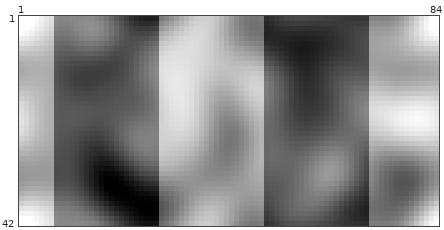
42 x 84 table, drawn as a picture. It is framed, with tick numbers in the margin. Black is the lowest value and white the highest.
Slope: none. Lone odd cells: none. Ninth with the lowest average: bottom left. Stripes: upright, repeating 2 times.
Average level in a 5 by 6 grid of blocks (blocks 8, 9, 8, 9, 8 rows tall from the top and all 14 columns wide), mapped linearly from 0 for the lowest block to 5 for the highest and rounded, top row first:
424214
215314
324225
213223
303213
